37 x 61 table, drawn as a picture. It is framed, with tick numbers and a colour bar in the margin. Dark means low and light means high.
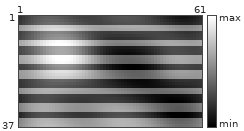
Lone odd cells: none. Stripes: horizontal, repeating 7 times. Ninth with the highest average: middle left. Ninth with the lowest average: bottom right.
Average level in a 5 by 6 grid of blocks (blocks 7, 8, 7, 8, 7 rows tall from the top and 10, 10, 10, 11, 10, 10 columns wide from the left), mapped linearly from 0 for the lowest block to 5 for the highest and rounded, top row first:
232211 | 352122 | 342012 | 221100 | 333321
